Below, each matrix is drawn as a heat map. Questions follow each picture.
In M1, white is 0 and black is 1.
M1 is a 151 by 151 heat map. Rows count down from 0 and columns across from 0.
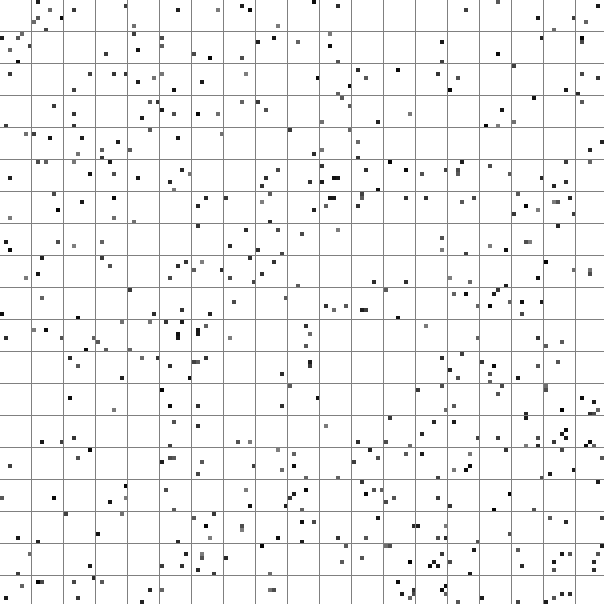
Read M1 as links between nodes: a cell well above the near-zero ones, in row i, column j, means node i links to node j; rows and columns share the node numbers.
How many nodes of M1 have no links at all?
2
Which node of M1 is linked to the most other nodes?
node 49
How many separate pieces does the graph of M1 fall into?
3
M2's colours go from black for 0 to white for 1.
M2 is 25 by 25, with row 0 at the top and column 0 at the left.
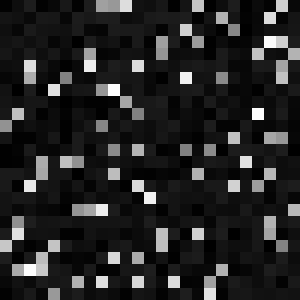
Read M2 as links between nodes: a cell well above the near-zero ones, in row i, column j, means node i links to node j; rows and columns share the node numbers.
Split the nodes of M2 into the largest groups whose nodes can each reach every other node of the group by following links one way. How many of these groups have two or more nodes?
1
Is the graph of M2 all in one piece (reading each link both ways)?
yes
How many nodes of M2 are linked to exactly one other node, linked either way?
0
